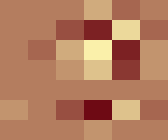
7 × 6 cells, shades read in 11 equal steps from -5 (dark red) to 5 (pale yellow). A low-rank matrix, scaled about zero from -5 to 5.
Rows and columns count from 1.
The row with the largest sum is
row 3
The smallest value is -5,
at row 6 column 4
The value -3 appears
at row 4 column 5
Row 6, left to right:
1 0 -2 -5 3 -1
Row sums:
1 -3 3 2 0 -4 1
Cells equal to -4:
2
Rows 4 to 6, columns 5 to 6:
-3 1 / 0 0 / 3 -1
